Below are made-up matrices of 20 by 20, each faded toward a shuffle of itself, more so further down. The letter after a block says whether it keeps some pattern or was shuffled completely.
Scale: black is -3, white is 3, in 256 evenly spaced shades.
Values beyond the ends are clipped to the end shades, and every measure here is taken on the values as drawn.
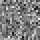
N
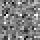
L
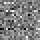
L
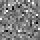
N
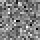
N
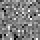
N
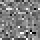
L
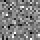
N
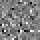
L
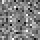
N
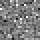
N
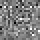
L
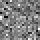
L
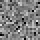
N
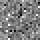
N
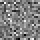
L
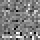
L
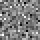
N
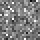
N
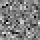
N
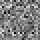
L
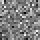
N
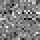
L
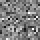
L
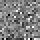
L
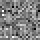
L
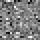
L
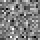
L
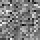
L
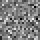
L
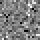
N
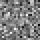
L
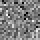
N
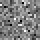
N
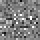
L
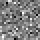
N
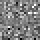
L
